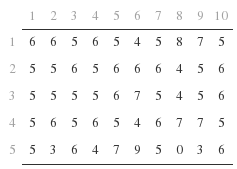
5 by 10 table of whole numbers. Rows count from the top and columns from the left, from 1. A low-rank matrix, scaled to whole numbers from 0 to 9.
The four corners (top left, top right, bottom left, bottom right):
6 5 5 6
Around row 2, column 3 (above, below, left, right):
5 5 5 5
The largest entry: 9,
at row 5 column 6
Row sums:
57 54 53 56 48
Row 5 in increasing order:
0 3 3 4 5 5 6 6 7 9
